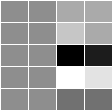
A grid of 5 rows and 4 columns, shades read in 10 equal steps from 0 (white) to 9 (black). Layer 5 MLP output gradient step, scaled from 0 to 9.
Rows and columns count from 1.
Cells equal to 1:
1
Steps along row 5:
same up same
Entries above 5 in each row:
0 0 2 0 0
